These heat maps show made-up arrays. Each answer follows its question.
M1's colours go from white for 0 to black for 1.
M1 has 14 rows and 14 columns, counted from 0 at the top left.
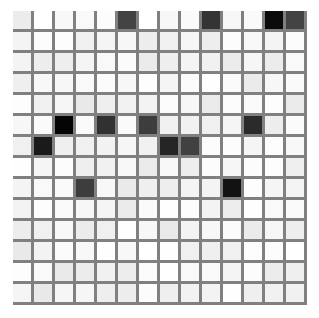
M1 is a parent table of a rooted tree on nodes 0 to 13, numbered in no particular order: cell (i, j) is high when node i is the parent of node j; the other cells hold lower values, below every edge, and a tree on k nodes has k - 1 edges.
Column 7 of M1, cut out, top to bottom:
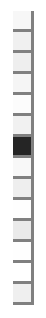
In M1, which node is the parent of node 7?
6
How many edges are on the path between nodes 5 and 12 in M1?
2
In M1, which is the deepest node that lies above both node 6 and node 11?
5
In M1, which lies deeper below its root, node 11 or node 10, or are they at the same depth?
node 10
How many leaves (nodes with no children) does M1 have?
10
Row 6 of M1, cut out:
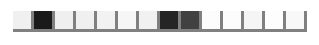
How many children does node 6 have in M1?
3
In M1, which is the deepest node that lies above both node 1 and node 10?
6
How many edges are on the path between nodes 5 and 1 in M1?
2
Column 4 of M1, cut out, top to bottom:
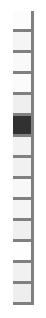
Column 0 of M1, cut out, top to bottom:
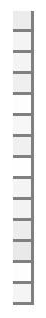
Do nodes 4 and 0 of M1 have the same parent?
no
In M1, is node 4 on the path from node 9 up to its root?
no
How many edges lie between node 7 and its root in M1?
3
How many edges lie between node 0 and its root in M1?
0
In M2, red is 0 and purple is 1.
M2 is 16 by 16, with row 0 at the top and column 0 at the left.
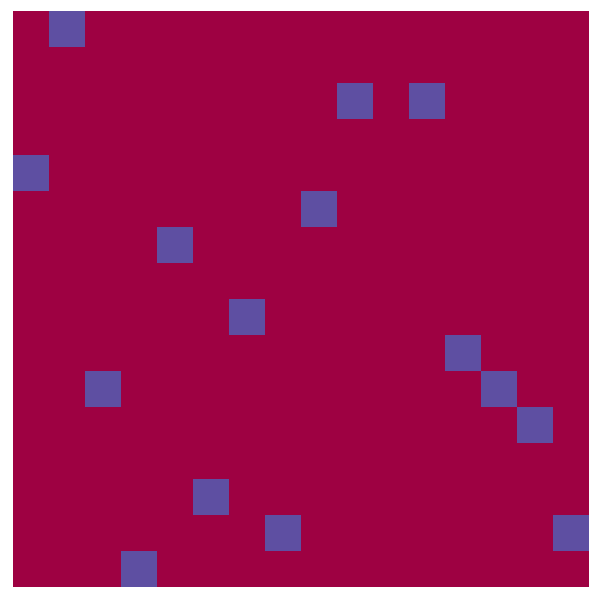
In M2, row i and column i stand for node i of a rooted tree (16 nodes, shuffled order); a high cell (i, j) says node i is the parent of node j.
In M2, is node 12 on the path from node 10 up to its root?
no
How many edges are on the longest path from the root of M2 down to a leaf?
7
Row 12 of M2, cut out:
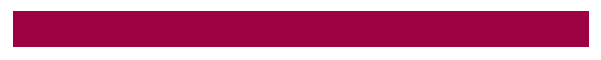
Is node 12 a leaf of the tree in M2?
yes
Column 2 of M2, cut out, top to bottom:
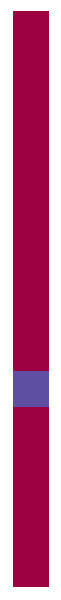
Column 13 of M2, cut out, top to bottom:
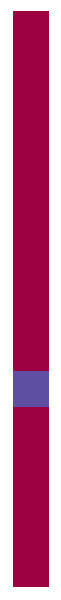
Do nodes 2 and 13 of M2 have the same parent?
yes
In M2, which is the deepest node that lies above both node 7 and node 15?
14
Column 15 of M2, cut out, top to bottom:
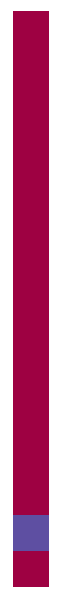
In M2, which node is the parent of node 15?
14
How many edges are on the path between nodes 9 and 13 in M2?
3
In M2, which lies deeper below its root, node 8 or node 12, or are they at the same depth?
the same depth
